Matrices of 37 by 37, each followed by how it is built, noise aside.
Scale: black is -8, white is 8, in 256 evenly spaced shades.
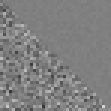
lower triangular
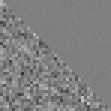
lower triangular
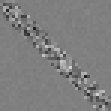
banded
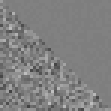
lower triangular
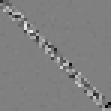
banded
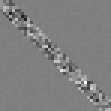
banded
